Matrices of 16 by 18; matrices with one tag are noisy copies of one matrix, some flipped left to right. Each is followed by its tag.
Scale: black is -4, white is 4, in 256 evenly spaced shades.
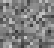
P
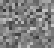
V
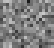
P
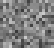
P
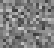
V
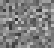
V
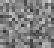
P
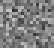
V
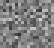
V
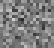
V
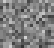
P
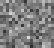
P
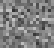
V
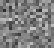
V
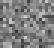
P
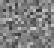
V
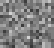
P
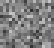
P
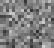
P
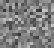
V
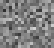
V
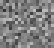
V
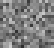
P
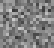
V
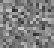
V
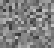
V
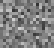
V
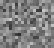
V
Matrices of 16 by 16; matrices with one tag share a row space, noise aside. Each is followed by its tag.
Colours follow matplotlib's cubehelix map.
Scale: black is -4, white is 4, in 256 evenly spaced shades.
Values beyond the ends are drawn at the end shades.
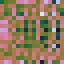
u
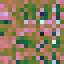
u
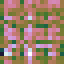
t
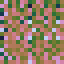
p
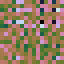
u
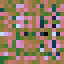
u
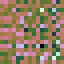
u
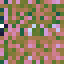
p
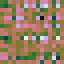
u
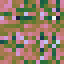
u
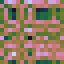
t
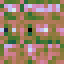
t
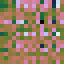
u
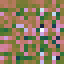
u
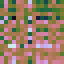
t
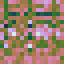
t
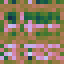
t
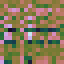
t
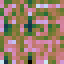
t
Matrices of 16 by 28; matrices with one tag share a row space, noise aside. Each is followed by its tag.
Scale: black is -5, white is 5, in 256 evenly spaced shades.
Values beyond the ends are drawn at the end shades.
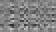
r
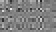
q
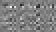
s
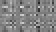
s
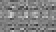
r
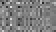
q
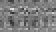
r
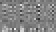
s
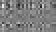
q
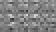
r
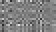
q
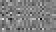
q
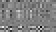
q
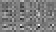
s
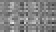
r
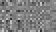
q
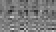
r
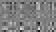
s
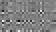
q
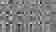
q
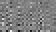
q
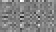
s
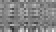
r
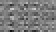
r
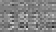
r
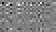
q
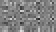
s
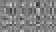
s
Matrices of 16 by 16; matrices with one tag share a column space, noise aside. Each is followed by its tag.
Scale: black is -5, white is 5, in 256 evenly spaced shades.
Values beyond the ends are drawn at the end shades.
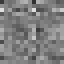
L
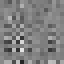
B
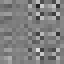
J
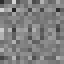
L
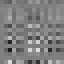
B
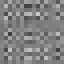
J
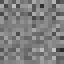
J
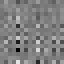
B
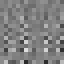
B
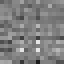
B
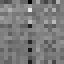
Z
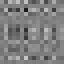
L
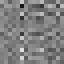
J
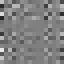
J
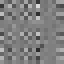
J
